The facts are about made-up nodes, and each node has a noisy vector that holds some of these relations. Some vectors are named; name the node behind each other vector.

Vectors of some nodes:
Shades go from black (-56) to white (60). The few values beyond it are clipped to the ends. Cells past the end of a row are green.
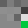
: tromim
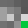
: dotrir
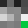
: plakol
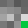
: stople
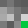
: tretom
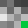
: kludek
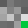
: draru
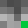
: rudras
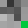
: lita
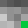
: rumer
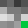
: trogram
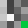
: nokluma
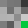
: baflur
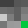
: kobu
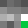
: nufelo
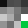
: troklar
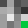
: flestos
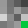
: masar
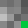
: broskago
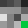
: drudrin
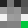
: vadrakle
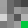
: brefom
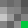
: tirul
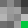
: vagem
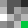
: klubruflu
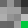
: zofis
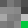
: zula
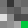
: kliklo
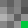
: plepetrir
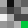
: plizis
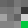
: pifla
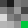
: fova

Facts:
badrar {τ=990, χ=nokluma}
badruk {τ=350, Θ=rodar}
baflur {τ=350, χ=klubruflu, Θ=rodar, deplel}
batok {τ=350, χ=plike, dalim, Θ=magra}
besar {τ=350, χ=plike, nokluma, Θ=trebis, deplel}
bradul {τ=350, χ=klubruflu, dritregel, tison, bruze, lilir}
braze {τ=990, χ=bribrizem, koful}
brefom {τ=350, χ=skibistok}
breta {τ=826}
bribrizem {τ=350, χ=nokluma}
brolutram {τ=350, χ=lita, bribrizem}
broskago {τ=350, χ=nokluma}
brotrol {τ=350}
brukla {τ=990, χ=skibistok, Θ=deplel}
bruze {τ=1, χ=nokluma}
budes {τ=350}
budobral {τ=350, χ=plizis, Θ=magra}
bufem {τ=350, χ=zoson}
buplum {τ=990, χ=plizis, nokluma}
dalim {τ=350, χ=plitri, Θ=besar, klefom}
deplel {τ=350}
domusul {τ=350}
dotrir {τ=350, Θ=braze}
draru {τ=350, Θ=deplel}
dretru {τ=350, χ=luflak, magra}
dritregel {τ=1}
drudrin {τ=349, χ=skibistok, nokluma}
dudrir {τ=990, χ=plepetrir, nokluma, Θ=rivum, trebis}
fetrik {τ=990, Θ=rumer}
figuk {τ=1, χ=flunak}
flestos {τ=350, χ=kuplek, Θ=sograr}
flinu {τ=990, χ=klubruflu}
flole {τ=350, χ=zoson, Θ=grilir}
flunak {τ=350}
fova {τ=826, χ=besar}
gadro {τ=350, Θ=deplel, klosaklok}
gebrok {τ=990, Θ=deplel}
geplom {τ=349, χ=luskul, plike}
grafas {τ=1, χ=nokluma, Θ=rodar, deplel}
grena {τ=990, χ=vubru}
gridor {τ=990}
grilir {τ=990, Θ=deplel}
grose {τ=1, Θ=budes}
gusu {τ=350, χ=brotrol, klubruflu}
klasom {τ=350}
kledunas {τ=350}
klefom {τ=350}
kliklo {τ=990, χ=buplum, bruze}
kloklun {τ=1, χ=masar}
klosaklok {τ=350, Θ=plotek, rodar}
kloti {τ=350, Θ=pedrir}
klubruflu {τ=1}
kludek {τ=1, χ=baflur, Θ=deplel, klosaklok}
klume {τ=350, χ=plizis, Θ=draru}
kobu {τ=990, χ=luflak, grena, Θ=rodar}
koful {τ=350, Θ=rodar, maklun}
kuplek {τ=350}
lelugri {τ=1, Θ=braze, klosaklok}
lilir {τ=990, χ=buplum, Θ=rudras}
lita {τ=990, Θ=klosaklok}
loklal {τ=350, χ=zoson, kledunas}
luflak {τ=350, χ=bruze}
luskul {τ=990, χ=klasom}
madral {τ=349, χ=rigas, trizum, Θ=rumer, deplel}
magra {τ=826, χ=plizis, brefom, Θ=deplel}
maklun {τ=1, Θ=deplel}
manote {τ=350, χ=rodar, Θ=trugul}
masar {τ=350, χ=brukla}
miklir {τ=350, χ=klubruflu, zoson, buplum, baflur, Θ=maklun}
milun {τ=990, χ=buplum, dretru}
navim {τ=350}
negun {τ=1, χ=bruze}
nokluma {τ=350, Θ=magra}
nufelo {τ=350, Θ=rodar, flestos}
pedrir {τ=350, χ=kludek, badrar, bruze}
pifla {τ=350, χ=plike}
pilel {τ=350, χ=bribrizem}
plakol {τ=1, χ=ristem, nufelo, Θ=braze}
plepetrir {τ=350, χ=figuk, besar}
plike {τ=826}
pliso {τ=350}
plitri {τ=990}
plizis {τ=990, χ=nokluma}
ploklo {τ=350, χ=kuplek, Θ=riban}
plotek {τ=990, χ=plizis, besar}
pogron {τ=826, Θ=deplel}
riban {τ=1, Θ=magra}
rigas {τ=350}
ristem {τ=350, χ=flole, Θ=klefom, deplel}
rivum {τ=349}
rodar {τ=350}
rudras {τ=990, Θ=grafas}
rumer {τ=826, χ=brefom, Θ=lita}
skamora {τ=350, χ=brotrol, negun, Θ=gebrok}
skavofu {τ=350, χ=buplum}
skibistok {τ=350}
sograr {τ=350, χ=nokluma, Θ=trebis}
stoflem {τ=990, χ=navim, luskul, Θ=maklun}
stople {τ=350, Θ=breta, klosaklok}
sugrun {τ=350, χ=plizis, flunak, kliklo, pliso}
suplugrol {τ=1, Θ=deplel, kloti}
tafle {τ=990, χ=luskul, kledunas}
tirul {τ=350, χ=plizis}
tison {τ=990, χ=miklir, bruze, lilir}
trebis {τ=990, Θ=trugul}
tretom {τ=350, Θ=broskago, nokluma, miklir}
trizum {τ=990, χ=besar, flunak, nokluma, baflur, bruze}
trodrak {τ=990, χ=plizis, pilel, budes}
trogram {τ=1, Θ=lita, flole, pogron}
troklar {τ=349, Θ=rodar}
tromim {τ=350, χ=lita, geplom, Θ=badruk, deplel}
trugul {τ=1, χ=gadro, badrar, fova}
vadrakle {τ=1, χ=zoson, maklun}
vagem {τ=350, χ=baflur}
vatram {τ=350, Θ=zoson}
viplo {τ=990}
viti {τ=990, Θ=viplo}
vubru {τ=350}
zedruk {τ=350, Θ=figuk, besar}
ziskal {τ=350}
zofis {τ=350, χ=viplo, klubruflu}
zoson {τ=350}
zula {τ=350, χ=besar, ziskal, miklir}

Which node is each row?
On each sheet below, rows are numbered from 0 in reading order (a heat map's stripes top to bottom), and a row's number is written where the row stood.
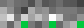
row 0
kuplek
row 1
ristem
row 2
flinu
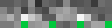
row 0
dalim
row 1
lilir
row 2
bufem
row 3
plotek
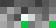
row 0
geplom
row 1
gridor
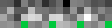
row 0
stoflem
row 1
riban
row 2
plike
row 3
negun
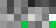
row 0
besar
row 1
rivum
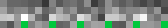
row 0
zoson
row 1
tafle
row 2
deplel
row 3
luskul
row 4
vubru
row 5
trugul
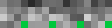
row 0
dretru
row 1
pogron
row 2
dudrir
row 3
viplo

